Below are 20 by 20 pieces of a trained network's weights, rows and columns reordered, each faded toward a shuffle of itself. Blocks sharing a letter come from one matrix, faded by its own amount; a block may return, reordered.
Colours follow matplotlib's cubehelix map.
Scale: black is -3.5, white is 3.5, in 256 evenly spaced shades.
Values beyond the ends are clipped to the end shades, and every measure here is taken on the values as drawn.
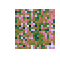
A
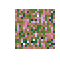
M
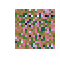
M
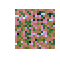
A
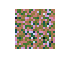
M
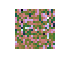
M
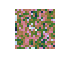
M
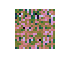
A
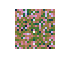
M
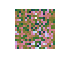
M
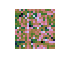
A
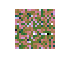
M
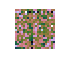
A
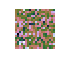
M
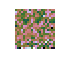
M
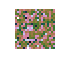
M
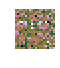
M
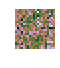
M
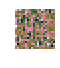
A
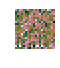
M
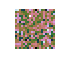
A
